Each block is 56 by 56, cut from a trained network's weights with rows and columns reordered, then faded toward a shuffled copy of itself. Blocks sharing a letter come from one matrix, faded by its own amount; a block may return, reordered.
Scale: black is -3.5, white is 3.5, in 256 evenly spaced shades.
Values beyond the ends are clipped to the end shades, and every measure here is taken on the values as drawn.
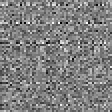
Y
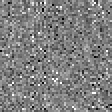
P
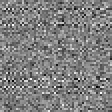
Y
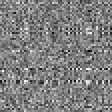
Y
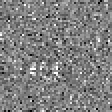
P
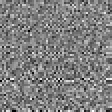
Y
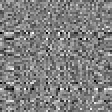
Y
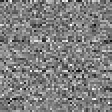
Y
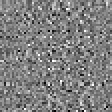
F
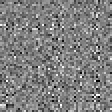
F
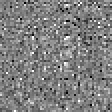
P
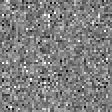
P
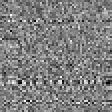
Y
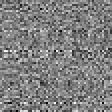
Y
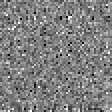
P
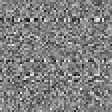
Y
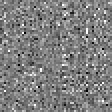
P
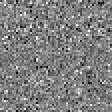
P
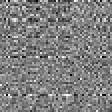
Y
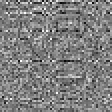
Y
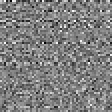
Y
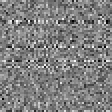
Y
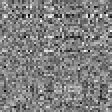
Y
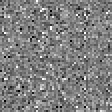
P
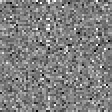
P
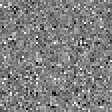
P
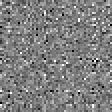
P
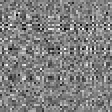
Y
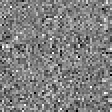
F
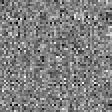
F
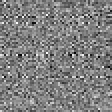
Y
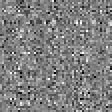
F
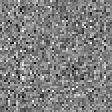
F
